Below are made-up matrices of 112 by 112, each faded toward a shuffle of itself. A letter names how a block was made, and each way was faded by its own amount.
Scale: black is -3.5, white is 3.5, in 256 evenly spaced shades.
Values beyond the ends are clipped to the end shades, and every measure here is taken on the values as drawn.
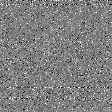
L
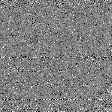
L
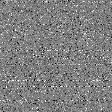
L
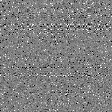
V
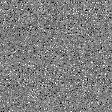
L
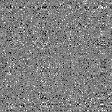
V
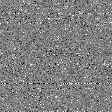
L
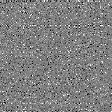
V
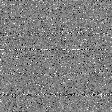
L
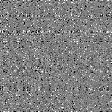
V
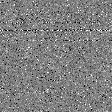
L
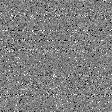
L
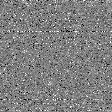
L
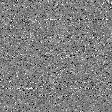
L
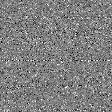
L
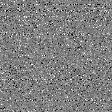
L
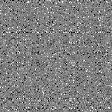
V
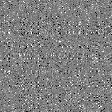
V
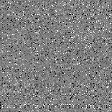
V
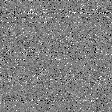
L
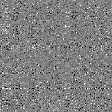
V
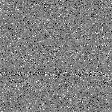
L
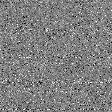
L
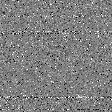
L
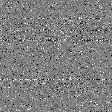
L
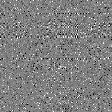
V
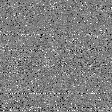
L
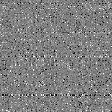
V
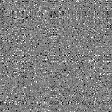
V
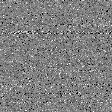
L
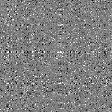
V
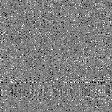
V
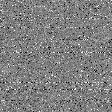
L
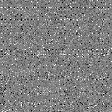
V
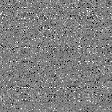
V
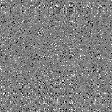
V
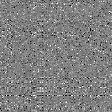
V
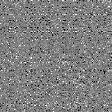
V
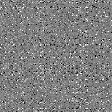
V
